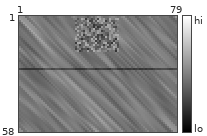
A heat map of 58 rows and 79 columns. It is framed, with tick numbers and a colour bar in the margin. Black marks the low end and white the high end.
Mirror symmetry: none. Odd patch: rougher, in the top middle. Roughest part: top middle. Slope: none. Grain: diagonal, down to the right. Odd lines: row 27.
